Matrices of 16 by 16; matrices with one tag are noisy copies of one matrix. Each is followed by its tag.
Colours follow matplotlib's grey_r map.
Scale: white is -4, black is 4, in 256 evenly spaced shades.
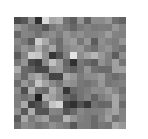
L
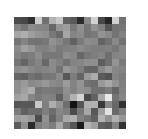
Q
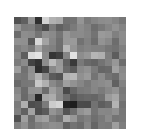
L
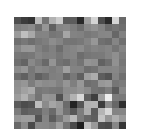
Q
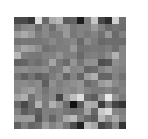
Q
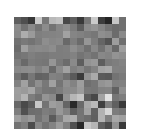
Q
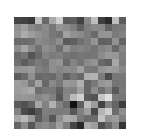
Q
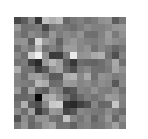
L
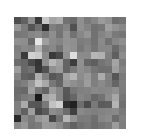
L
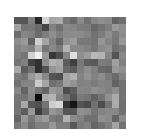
L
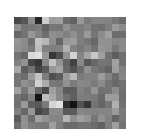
L
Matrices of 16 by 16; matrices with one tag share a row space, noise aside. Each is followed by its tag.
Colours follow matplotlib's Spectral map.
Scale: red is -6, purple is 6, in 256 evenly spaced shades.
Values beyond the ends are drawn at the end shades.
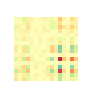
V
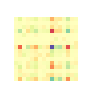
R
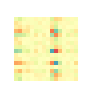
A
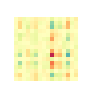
R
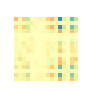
V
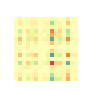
R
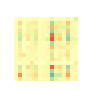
R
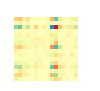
A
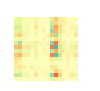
A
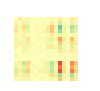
V
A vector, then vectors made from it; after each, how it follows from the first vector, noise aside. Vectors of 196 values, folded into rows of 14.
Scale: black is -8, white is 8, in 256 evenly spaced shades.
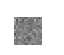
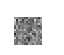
scaled up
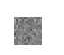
copied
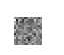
scaled up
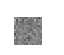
copied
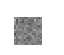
copied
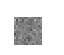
copied
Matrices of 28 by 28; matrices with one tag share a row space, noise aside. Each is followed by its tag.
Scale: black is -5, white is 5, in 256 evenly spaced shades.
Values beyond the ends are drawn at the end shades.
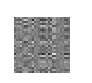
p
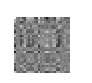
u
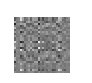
u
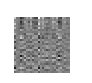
u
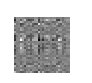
u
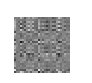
u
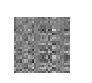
p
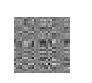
p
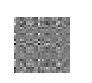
u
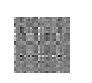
u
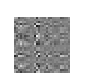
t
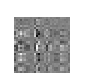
t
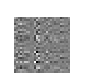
t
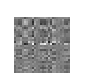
p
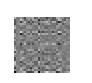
u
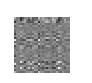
u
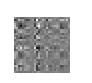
t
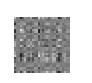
u
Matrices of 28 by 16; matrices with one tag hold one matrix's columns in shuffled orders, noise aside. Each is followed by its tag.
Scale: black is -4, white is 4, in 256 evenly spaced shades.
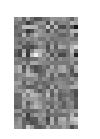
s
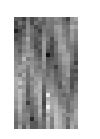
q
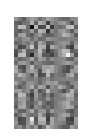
s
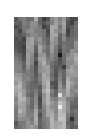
q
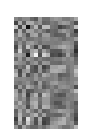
s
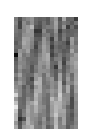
q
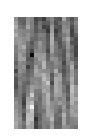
q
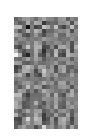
s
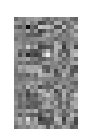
s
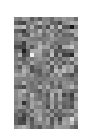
s
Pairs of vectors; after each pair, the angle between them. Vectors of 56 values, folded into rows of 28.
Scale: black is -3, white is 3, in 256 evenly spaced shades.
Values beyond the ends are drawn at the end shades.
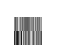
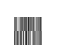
partly aligned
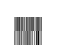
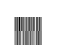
partly aligned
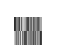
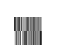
nearly parallel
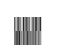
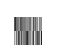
orthogonal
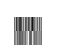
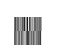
partly opposed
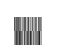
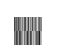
nearly parallel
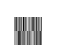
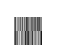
partly opposed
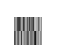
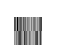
orthogonal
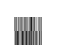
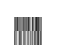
nearly opposite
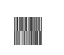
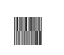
nearly parallel
